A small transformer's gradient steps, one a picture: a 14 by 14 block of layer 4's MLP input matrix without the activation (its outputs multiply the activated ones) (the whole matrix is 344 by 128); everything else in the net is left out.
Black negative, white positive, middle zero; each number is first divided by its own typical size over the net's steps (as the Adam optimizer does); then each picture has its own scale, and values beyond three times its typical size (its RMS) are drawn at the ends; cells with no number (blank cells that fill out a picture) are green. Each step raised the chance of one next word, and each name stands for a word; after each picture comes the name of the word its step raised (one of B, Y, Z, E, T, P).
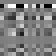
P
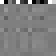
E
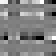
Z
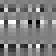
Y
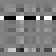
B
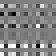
P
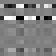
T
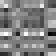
P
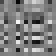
B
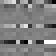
T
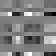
Z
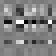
B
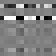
T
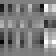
T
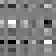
T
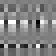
Y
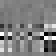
P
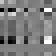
Z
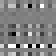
P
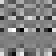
E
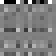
E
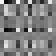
E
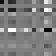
E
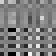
Z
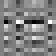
B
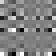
E
